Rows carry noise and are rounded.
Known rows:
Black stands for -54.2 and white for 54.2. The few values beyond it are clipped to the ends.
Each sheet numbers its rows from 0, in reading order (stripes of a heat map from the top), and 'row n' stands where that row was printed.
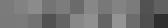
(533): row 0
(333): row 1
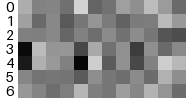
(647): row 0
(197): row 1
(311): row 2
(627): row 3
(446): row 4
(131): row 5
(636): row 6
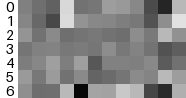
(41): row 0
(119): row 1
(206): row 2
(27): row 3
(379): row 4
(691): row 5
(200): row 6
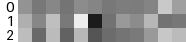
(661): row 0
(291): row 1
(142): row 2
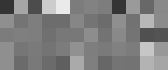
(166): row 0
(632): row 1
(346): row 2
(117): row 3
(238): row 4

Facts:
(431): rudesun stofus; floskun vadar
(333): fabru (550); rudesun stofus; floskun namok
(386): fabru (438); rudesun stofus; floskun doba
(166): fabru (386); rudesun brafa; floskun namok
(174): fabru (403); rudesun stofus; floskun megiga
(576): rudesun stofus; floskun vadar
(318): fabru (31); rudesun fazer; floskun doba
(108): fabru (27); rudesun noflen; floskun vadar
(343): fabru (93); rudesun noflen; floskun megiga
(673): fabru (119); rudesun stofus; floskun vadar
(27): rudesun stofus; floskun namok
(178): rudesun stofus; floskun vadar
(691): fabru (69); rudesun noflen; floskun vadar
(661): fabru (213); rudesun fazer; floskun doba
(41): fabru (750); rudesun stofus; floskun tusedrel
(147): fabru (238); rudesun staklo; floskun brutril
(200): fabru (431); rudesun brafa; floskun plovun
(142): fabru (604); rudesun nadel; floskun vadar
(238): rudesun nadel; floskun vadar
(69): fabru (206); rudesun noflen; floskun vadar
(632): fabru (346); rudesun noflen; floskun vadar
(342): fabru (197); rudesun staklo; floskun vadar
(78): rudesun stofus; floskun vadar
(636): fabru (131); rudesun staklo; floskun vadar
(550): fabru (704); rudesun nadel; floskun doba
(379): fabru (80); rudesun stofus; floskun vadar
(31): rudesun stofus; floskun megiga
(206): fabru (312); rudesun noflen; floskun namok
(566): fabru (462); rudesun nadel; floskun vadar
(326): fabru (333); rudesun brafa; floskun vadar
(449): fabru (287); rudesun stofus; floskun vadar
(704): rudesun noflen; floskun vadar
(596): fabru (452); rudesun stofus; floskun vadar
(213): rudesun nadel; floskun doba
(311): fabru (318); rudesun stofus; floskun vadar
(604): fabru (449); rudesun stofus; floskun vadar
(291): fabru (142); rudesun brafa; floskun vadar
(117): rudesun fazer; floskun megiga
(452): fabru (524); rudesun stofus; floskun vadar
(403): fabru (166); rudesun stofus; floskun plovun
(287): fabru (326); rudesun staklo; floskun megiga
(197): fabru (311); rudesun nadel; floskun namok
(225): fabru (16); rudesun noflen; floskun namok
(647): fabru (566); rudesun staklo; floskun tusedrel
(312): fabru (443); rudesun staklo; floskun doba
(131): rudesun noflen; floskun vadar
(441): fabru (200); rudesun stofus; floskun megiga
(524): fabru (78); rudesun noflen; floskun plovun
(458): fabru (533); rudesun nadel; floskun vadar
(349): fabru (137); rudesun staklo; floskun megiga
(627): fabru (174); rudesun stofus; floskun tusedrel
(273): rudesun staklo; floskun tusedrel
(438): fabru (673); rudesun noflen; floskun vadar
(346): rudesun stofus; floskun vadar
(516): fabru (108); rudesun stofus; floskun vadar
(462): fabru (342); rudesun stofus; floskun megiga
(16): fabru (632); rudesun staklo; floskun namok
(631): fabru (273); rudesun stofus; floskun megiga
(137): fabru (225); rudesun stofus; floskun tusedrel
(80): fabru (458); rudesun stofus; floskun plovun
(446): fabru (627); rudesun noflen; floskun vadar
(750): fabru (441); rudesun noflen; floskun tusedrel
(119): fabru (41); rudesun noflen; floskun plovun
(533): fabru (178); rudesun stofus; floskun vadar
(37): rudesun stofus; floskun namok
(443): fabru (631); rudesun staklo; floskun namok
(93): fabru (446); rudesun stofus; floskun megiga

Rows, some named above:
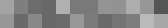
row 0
(342)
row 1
(458)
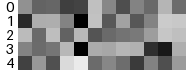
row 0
(550)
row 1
(343)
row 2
(142)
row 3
(431)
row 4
(386)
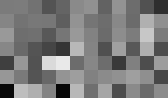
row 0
(333)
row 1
(131)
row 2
(318)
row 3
(704)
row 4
(386)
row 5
(273)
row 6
(93)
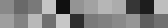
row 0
(441)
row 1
(604)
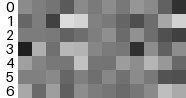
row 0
(326)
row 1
(438)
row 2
(31)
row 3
(403)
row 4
(349)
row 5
(311)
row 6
(566)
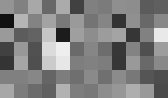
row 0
(449)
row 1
(174)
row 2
(750)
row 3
(386)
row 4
(166)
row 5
(311)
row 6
(287)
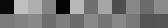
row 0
(93)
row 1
(631)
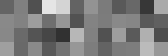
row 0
(673)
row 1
(462)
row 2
(704)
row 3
(197)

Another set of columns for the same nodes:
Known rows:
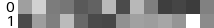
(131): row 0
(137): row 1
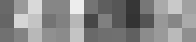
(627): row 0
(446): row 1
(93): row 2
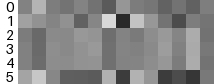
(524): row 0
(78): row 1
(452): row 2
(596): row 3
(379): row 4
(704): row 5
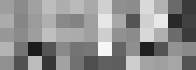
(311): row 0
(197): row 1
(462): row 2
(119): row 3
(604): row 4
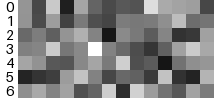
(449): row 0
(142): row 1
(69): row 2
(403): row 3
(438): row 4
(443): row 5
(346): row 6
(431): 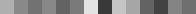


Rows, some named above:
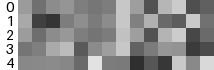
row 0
(566)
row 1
(441)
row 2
(566)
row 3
(318)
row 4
(166)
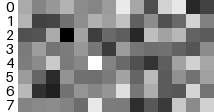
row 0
(197)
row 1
(673)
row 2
(287)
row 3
(691)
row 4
(403)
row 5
(200)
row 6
(41)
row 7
(166)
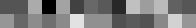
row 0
(287)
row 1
(386)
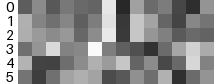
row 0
(273)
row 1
(431)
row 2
(31)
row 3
(174)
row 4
(673)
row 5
(631)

